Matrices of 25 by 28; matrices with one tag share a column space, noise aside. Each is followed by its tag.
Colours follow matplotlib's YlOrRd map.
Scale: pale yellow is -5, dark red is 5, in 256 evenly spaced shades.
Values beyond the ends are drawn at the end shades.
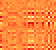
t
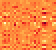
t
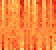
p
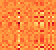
t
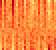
p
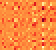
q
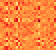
q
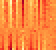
p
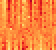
p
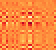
t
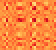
q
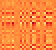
t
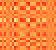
q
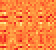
t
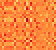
q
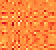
t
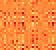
t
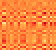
t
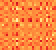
q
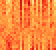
p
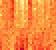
p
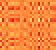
q
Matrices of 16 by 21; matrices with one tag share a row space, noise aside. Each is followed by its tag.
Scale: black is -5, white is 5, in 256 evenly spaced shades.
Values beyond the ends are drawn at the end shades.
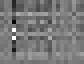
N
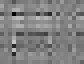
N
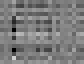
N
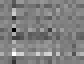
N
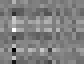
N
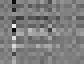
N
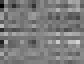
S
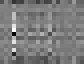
N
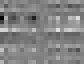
S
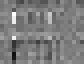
N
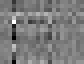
N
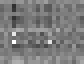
N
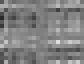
S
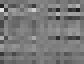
S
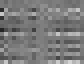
S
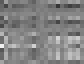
S
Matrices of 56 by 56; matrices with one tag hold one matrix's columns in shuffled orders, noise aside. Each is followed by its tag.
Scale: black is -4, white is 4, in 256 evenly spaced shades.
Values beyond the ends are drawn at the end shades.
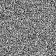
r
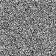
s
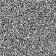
s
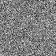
r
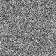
r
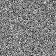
r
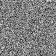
s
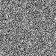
r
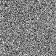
r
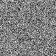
s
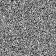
r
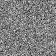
r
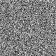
s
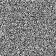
s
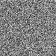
s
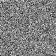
s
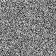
s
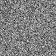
r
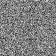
s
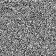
s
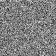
s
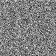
s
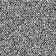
s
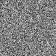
r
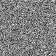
s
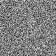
s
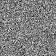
r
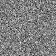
r
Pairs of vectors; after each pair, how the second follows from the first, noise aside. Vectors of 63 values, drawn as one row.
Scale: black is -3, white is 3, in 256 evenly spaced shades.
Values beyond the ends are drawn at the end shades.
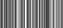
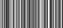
wrapped around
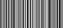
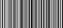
wrapped around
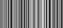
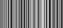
copied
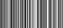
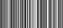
copied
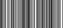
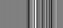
partly zeroed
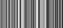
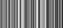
copied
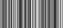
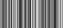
copied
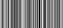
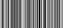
copied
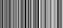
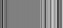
partly zeroed
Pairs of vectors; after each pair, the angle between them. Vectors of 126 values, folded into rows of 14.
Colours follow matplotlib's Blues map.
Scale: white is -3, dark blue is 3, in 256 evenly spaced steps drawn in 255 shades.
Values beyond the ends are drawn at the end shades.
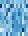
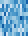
partly opposed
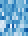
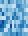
nearly opposite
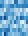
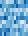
nearly parallel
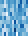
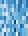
nearly parallel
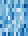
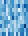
nearly parallel
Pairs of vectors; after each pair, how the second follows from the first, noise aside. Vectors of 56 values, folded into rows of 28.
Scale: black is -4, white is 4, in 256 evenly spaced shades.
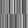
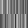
shuffled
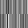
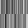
shuffled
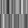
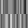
wrapped around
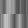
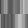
wrapped around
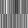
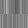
shrunk
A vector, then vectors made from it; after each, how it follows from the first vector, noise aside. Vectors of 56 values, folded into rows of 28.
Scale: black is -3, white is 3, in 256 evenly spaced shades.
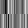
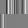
partly zeroed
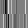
partly zeroed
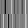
partly zeroed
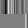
partly zeroed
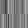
shrunk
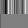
partly zeroed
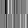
partly zeroed
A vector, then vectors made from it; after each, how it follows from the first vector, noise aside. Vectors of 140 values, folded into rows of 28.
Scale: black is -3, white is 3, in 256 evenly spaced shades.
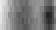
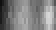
negated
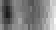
reversed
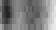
reversed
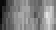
negated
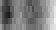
reversed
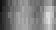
negated
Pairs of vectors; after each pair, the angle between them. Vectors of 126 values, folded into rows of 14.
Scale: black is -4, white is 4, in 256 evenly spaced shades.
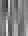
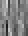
nearly opposite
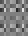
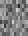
partly opposed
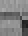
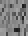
orthogonal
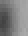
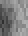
nearly parallel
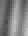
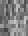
partly aligned
